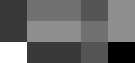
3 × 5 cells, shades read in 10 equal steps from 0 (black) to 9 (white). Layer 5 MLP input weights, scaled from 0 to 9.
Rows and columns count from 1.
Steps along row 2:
up same down up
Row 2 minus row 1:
0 1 1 1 0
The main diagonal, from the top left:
2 5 2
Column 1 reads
2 2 9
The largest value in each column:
9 5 5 4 5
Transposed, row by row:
2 2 9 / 4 5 2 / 4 5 2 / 3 4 3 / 5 5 0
